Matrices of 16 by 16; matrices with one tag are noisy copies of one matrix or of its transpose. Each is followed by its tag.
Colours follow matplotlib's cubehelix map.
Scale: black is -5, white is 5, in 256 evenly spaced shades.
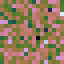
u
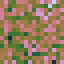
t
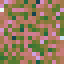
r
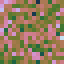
r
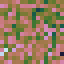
t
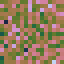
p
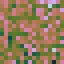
t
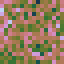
r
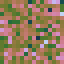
u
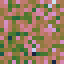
t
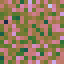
p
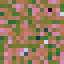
u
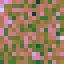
r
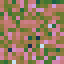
u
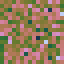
u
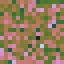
u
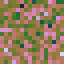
p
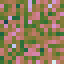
p
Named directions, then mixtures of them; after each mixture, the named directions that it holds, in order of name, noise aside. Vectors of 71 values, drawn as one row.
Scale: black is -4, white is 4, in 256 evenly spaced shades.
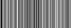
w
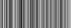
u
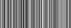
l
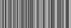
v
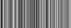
u, w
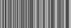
v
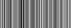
l, u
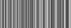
v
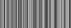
l, v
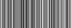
l, v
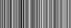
l, u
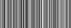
l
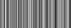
l, v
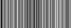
w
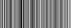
l, u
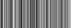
u, w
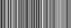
l, w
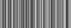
l, v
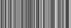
v, w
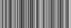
u, v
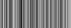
u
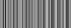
u, v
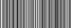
w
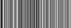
u, w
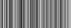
u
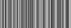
v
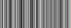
u, v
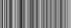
u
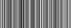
l, u
